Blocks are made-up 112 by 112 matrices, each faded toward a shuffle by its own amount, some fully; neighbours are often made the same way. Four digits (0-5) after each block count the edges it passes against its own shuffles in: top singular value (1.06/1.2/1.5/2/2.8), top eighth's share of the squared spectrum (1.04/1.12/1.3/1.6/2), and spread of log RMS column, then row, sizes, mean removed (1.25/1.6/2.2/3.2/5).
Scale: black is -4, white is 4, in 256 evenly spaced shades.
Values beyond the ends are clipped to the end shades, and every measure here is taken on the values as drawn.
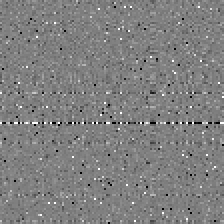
5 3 0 2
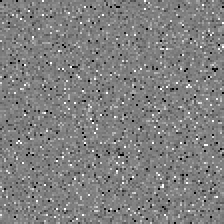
2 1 0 0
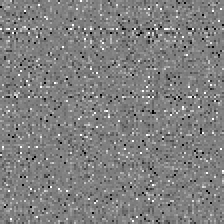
4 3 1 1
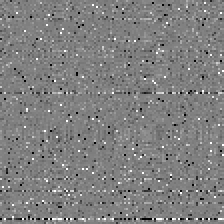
5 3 1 2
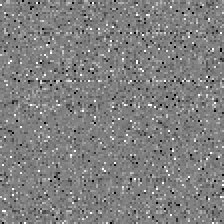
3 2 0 1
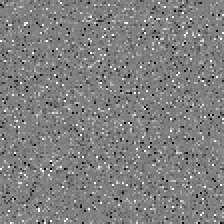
0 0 0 0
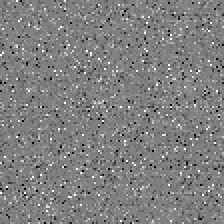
2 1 0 0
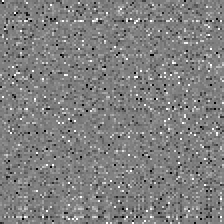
4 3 1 2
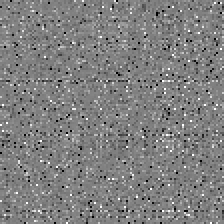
4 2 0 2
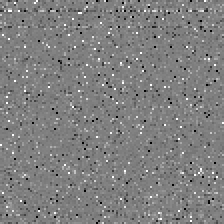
3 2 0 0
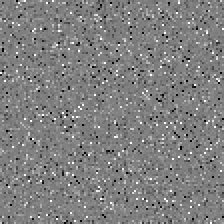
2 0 0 0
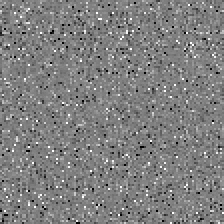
3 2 0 1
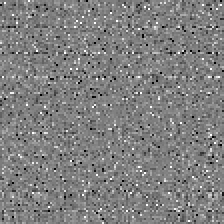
4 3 1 2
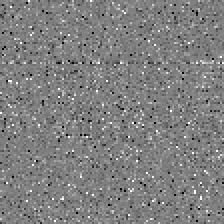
3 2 0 1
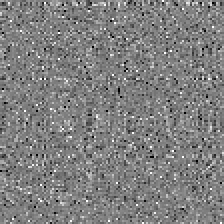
4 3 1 2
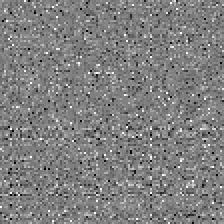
4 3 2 2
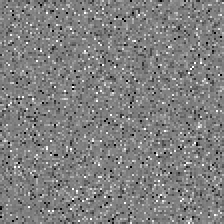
2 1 0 0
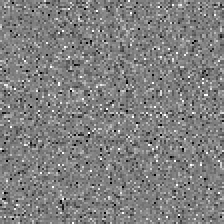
4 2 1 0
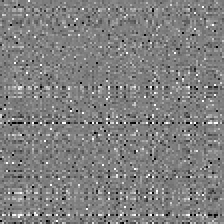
5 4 2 3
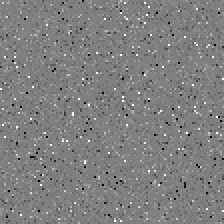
0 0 0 0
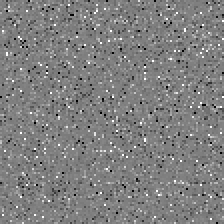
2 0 0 0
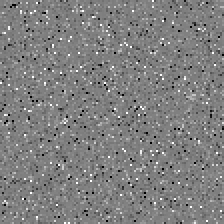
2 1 0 0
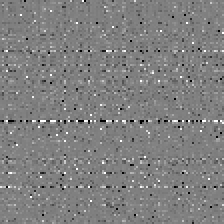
5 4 2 2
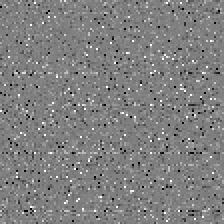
4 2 0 1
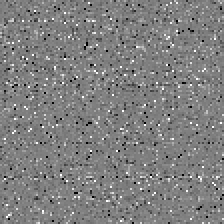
3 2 0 1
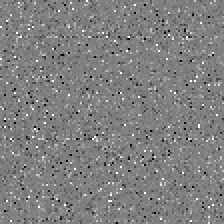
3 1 0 0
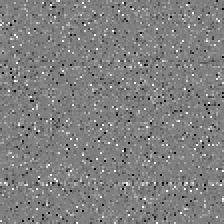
3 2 0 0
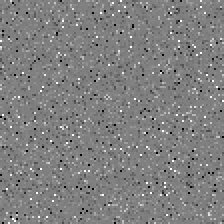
0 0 0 0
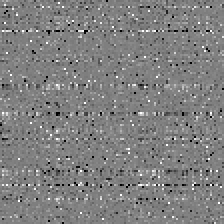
5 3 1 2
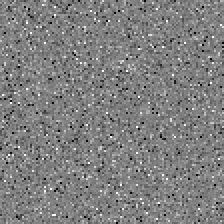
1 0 0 0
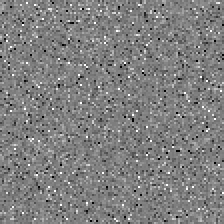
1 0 0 0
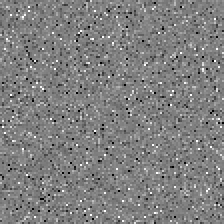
0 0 0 0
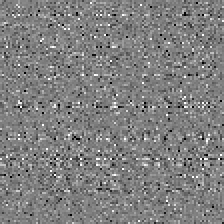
4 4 2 3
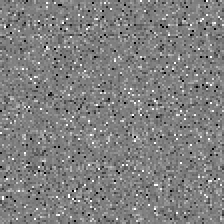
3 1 0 1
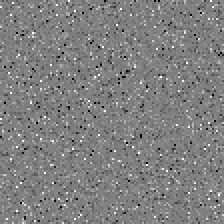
0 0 0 0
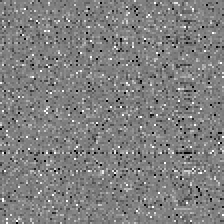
4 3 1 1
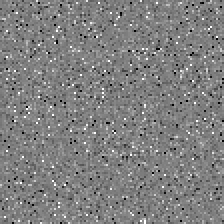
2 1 0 0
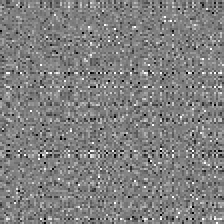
5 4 2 3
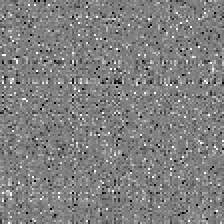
4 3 1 2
